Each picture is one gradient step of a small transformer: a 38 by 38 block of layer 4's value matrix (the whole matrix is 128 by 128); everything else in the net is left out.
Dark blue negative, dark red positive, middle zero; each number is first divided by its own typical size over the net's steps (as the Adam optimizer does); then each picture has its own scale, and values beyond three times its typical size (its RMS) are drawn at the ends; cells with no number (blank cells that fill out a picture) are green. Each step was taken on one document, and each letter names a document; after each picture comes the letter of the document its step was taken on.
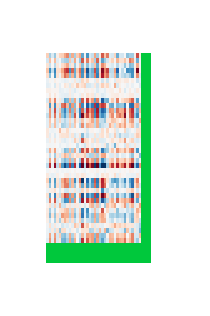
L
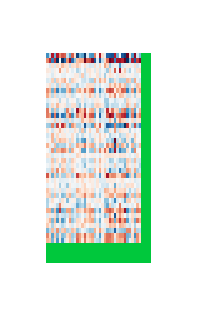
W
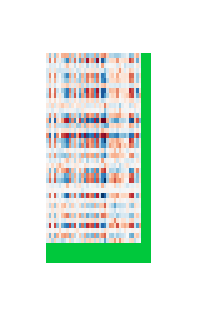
L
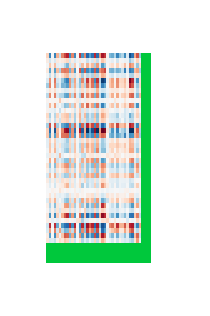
L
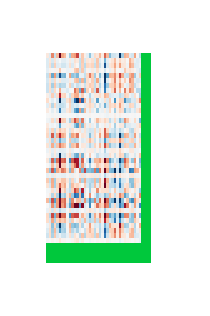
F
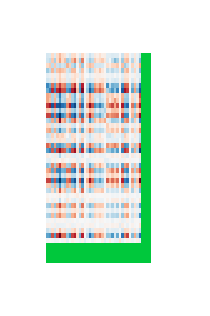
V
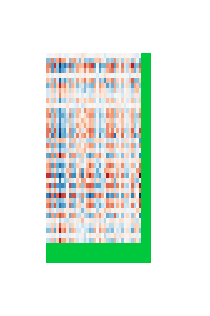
V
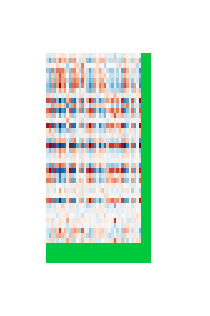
V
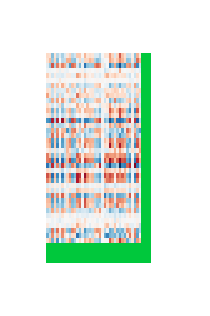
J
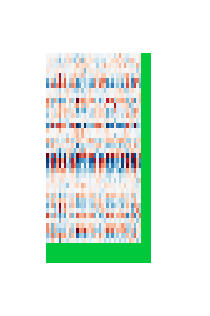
W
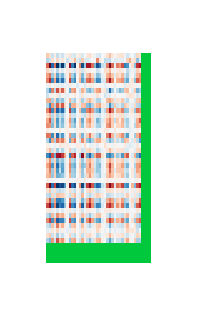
V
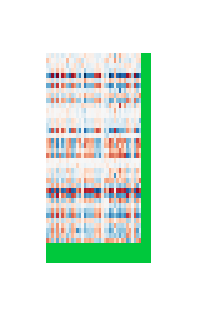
J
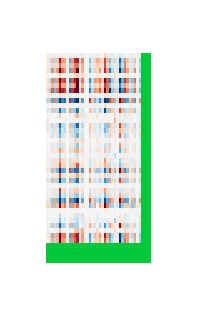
F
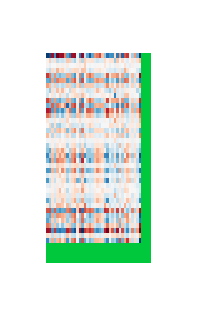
V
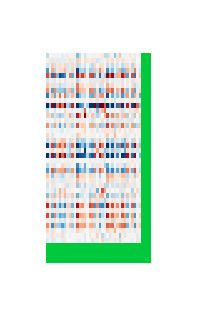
W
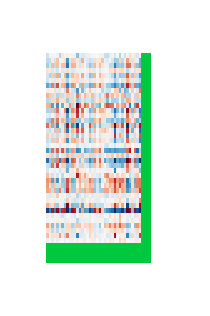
J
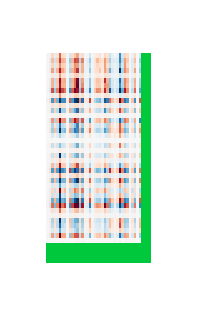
F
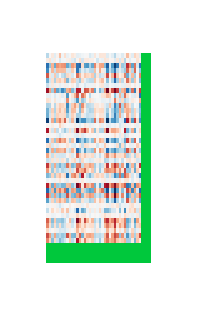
W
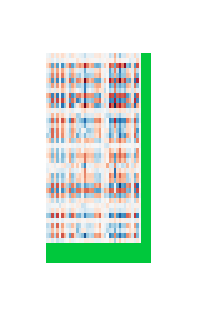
J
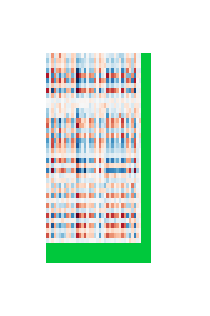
W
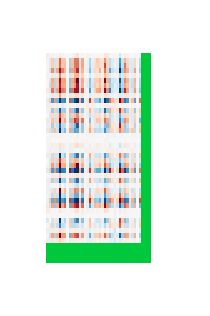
F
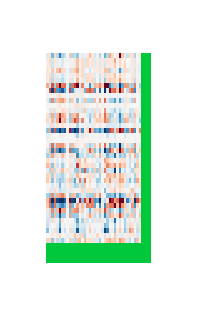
F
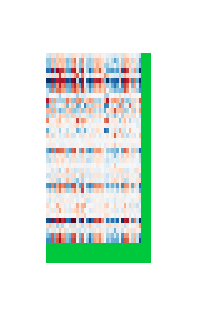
V
